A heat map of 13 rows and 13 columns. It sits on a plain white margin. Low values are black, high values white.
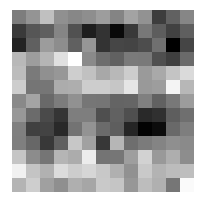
Streaks run across, left to right. Stripes running across repeat 2 times from top to bottom. No row or column stands out. On average the colour sits 50% of the way up the scale.
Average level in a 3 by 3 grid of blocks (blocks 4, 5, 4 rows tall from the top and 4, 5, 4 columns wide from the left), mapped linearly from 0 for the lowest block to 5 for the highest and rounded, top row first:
3 1 0 | 2 3 2 | 4 5 5
